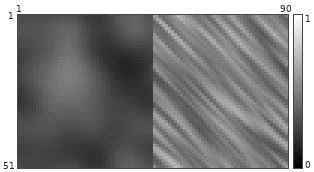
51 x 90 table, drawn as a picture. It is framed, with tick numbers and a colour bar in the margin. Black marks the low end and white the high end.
The table splits into one row of 2 panels. Panel 1,1: low, smooth. Panel 1,2: middling, slanting down to the right.
